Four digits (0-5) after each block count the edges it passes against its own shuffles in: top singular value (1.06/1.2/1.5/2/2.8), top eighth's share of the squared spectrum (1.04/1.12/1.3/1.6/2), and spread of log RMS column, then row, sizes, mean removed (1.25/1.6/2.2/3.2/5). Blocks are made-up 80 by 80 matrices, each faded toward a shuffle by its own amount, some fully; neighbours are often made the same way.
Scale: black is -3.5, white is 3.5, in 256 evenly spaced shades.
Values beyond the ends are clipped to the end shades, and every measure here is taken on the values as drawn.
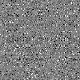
4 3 1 1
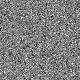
0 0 0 0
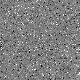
2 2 0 1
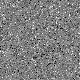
0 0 0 0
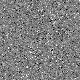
0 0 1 0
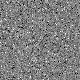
0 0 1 0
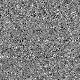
0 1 0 2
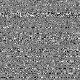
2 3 0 4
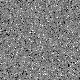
0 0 0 0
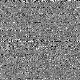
2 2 0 3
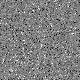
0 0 0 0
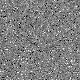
0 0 0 1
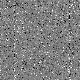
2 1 1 0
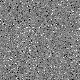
1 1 1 0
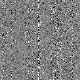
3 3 3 0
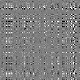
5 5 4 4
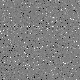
3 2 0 1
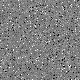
1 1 0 0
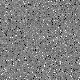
3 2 1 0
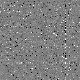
3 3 1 0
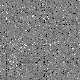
3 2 1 1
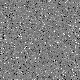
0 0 0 0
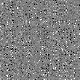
3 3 2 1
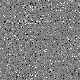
3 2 1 1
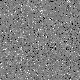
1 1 1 0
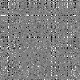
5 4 3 3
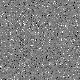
2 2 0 1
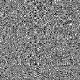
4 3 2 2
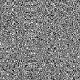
4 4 2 2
